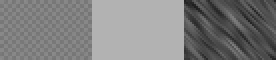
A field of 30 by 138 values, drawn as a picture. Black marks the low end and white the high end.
It is made of 1 by 3 panels. Panel 1,1: middling, checkered, faint in contrast. Panel 1,2: high, flat. Panel 1,3: low, slanting down to the right.
